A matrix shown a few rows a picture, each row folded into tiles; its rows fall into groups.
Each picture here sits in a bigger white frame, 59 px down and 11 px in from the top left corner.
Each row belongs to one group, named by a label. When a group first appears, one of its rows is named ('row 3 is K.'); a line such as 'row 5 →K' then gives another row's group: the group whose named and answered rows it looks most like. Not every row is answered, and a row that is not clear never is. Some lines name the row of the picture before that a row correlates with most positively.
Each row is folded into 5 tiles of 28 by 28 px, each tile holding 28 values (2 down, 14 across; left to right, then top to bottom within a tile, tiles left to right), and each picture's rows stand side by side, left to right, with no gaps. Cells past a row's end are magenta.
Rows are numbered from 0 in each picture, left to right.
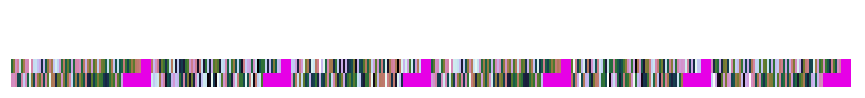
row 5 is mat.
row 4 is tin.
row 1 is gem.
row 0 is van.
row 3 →van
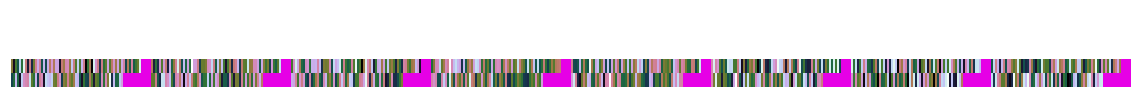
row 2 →van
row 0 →mat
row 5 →gem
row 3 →van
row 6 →tin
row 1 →mat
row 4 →mat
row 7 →gem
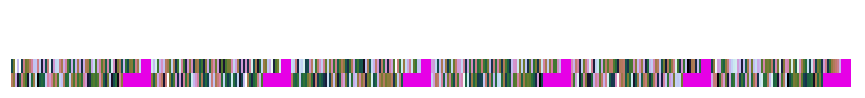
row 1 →tin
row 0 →van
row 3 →tin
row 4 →gem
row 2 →tin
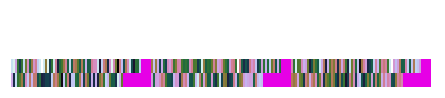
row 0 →tin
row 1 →gem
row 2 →tin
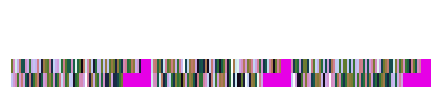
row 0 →van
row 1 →tin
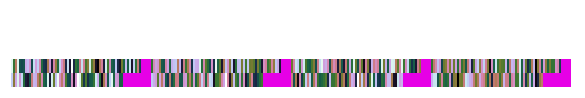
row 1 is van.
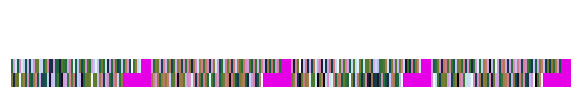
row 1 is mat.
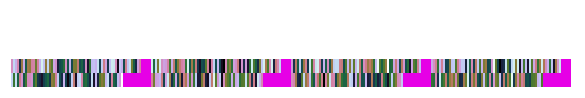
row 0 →tin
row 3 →tin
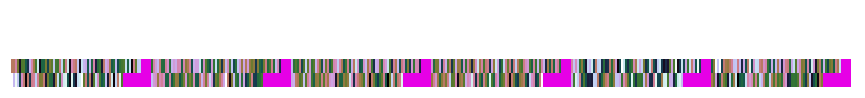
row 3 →mat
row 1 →van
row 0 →gem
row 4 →gem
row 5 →van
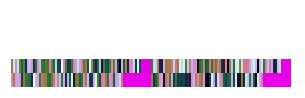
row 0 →gem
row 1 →tin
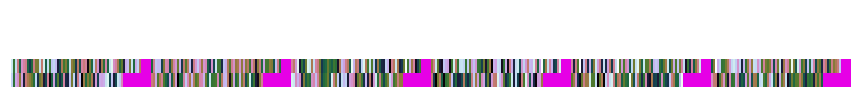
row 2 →gem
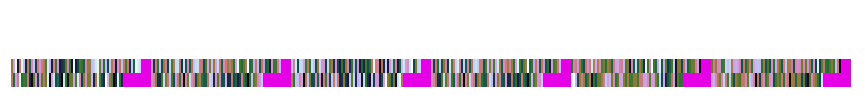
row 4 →van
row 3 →mat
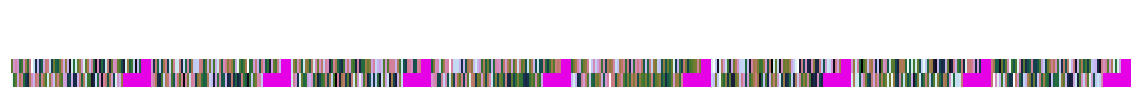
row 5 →tin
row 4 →van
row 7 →gem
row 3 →van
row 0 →gem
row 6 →gem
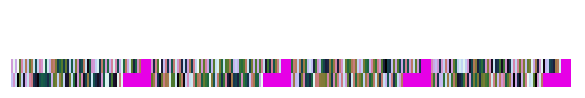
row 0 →tin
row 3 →tin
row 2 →gem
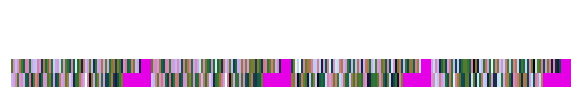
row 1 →van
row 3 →gem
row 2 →van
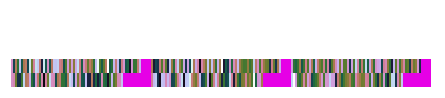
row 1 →mat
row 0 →mat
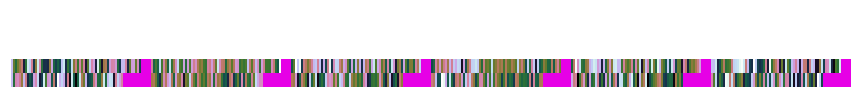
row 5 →tin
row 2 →van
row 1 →mat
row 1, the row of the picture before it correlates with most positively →0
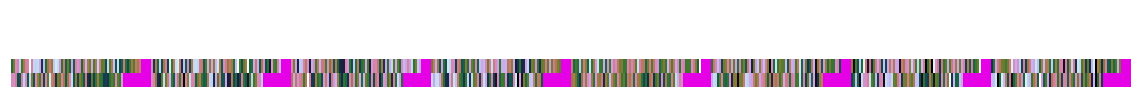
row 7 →van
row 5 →van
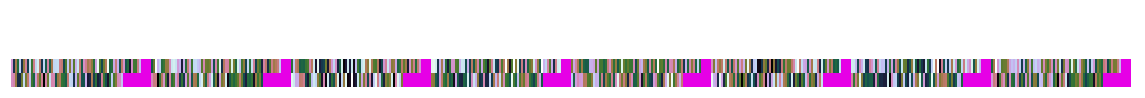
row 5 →tin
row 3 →tin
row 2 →gem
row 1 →van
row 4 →gem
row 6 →tin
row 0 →mat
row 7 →van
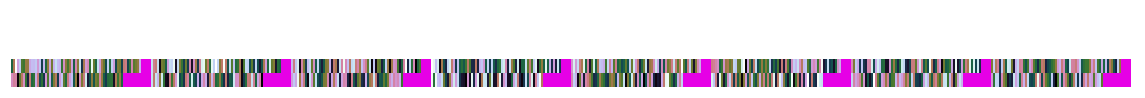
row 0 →van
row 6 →gem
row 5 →tin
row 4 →tin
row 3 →gem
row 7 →gem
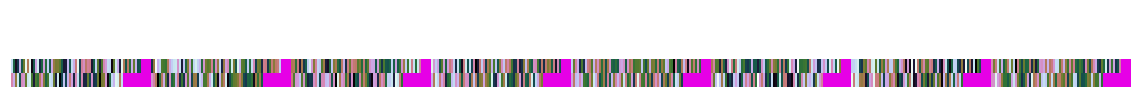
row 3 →gem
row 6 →gem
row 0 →mat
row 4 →gem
